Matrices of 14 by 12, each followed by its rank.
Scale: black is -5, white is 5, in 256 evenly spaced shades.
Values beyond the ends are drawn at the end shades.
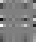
one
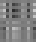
one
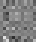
two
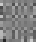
two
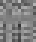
two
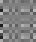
one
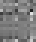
two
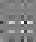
one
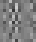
two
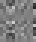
two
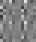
two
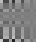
one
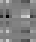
one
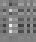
one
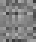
two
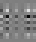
one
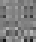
two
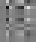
one
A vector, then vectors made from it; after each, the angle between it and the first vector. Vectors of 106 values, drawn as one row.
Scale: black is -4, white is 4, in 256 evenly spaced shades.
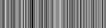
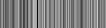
orthogonal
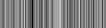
nearly parallel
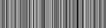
orthogonal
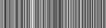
nearly opposite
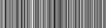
nearly opposite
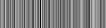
orthogonal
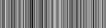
nearly parallel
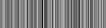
orthogonal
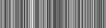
nearly opposite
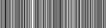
nearly opposite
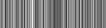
nearly opposite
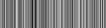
partly aligned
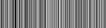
orthogonal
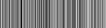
orthogonal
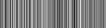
partly opposed
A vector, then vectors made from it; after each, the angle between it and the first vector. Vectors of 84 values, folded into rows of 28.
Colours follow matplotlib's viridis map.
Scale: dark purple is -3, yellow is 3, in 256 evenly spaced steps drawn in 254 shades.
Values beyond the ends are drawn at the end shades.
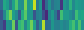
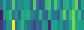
partly aligned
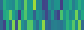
nearly parallel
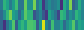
nearly parallel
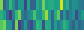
nearly opposite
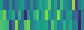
partly opposed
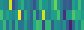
partly opposed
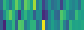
nearly parallel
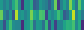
orthogonal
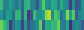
partly opposed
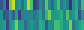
orthogonal
